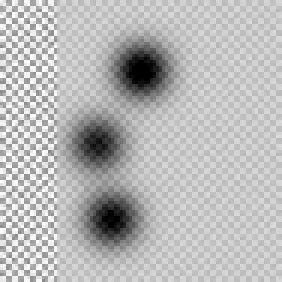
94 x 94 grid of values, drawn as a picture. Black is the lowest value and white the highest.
Three dips sink into the field. No single row or column stands out from its neighbours. A vertical seam about 20% of the way across splits the table, and the right part is calmer. The ninth with the lowest average is the top middle. On average the colour sits 70% of the way up the scale. No overall slope runs across the table.
